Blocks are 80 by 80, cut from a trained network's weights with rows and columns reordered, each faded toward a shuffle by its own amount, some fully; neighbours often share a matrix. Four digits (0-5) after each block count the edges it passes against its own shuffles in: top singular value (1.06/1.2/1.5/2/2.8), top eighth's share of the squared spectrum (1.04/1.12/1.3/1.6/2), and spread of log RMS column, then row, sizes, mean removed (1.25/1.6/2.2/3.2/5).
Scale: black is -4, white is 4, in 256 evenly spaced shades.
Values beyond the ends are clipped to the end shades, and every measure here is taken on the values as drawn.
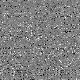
3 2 0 2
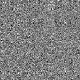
3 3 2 1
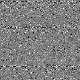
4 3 0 3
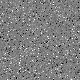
0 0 0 0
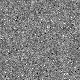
1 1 0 0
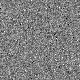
0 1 0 0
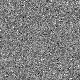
1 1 0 0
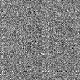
3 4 1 2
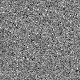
2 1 0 0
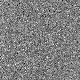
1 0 0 0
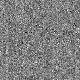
2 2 0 1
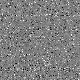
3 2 0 2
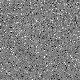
2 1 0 1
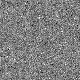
0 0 0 0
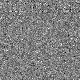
2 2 0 1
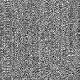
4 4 1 1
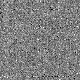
2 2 0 1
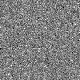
2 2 0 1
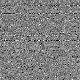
4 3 0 2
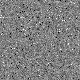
2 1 0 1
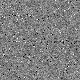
2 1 0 1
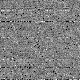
4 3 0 2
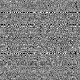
4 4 1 3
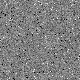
1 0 0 0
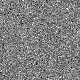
0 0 0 0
